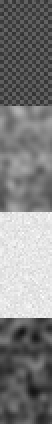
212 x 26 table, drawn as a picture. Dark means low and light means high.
It is made of 4 by 1 panels. Panel 1,1: low, checkered. Panel 2,1: middling, blotchy. Panel 3,1: very high, fine-grained, faint in contrast. Panel 4,1: low, blotchy.
